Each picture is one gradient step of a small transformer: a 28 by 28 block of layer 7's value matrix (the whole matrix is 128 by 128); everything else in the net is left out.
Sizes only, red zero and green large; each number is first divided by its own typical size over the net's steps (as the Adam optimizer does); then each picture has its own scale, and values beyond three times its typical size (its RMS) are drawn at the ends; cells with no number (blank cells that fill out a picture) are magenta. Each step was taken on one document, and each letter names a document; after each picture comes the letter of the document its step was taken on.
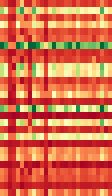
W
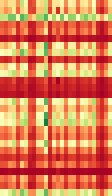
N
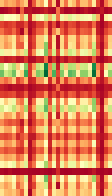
N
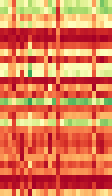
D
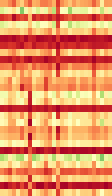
D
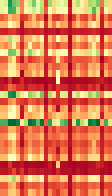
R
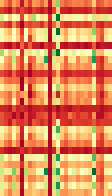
N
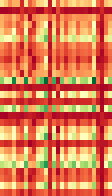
N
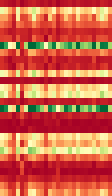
W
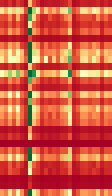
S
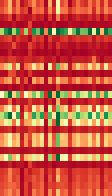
R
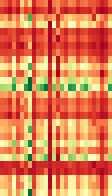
D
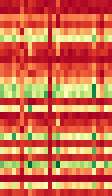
N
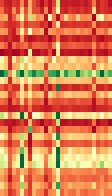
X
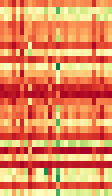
D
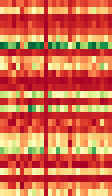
W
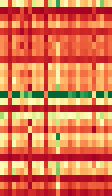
X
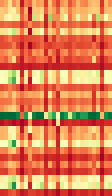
R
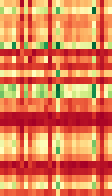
X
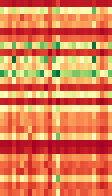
X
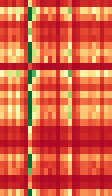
S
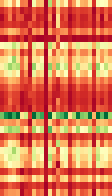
R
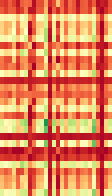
N
